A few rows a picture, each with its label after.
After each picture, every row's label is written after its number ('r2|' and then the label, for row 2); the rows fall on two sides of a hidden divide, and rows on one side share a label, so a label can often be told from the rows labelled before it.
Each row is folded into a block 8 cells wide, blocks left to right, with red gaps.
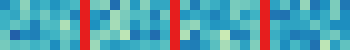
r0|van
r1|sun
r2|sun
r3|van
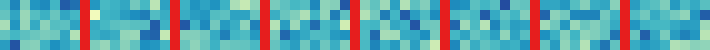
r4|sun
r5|sun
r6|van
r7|sun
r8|sun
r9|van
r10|van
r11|sun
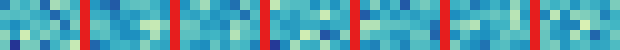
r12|sun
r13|van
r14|van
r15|sun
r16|van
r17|van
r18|sun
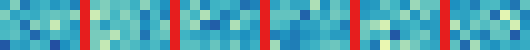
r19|van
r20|sun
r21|van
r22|van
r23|van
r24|van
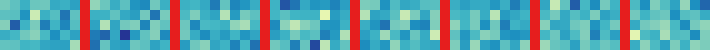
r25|sun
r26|van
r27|van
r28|sun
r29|sun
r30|sun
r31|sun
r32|sun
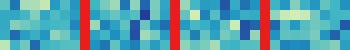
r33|van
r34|van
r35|sun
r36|sun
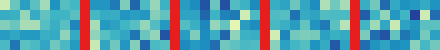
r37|van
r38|van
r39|van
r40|sun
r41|van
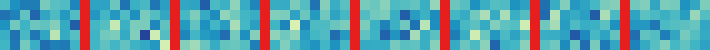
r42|van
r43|sun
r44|van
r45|sun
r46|van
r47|sun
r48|van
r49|van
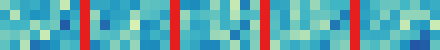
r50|sun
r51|sun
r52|sun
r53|sun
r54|sun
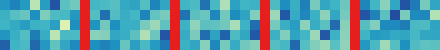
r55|van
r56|van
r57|van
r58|sun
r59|van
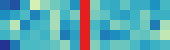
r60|van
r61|sun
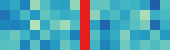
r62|van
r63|sun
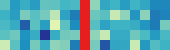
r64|van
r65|sun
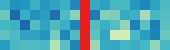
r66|van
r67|sun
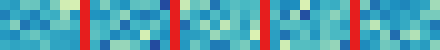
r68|van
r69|van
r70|sun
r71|van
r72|van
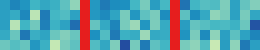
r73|van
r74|van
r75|van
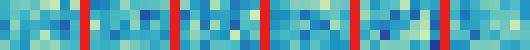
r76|sun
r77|van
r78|van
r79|van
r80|van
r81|van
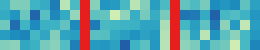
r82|van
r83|sun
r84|van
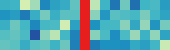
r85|van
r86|sun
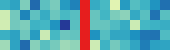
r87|sun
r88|sun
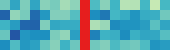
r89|van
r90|van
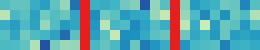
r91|sun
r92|van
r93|sun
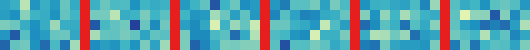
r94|van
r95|sun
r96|sun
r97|van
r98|sun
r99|sun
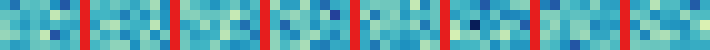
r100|sun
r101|van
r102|sun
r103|sun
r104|sun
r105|van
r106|sun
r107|sun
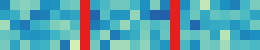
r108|van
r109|van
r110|sun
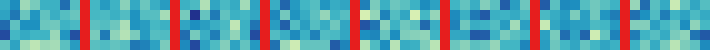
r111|van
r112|sun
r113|van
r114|van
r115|sun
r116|van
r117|van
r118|van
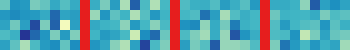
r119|van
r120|sun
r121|sun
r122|sun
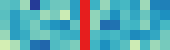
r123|sun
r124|sun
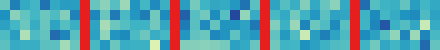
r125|sun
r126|van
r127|van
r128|sun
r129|van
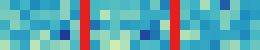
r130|sun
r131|sun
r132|sun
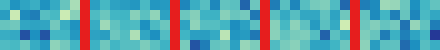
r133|van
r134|sun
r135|sun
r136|sun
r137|van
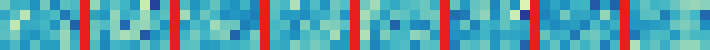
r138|van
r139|sun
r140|sun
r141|van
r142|sun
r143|van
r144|van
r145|van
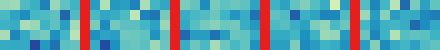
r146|sun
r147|sun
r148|van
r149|van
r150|sun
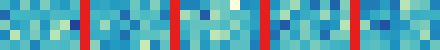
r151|van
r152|van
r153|sun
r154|sun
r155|van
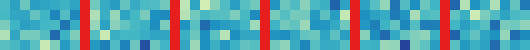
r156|sun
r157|sun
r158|sun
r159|sun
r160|van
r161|van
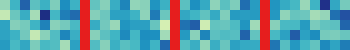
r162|sun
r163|sun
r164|sun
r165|van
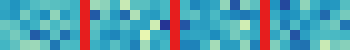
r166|van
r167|van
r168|van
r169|van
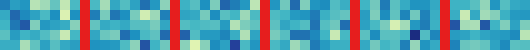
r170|van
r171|van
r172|van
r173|van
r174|sun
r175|sun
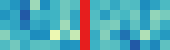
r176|van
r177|van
